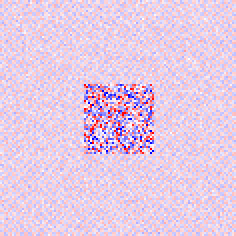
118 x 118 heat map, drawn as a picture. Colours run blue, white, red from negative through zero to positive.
On average the colour sits 50% of the way up the scale. In the centre lies a patch that is rougher than the rest. The field is checkered. Values change most from cell to cell in the centre.
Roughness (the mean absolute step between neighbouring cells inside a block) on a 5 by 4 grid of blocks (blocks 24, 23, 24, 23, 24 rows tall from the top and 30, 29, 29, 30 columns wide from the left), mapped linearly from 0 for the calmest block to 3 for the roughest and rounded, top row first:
0 0 0 0 / 0 1 1 0 / 0 3 3 0 / 0 1 1 0 / 0 0 0 0
